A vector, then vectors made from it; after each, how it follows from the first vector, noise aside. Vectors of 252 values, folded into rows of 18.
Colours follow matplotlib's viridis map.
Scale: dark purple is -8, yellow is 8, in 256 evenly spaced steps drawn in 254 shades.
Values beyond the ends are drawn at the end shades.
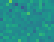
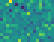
scaled up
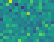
scaled up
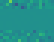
partly zeroed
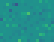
partly zeroed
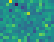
scaled up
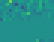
partly zeroed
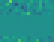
partly zeroed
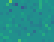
partly zeroed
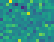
scaled up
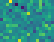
scaled up
